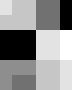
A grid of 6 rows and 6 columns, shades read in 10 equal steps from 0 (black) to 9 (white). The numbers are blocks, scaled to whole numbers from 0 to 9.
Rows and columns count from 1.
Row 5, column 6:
8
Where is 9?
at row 3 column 6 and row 4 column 6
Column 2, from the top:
7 7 0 0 5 4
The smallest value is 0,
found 8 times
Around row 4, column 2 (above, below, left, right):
0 5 0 0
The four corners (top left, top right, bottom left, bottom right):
8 0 5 8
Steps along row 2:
same same down same down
